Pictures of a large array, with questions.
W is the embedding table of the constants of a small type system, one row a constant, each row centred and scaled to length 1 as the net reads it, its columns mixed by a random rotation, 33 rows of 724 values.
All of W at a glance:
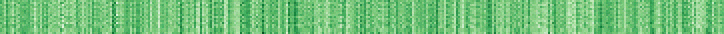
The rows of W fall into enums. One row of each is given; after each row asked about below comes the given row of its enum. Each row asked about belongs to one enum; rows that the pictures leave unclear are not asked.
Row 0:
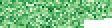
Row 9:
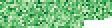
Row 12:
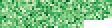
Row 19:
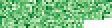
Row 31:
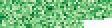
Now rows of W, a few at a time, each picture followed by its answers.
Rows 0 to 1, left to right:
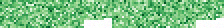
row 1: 12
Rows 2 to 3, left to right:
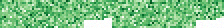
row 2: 12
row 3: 9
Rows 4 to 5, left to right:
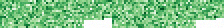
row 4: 19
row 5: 31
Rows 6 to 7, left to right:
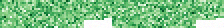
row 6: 12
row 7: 0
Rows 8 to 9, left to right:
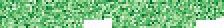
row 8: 19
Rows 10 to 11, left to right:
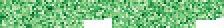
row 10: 31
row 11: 12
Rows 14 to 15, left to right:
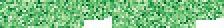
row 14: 9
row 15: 12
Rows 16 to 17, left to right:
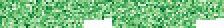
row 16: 19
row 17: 0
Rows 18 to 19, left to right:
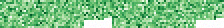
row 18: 9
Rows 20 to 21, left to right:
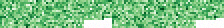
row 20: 19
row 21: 31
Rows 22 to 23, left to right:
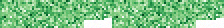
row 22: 12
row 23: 12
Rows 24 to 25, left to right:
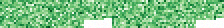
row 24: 0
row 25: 19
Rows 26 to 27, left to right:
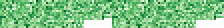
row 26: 19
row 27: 19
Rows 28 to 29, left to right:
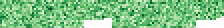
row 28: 31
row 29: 9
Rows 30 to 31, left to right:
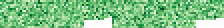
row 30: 9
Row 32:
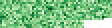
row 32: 31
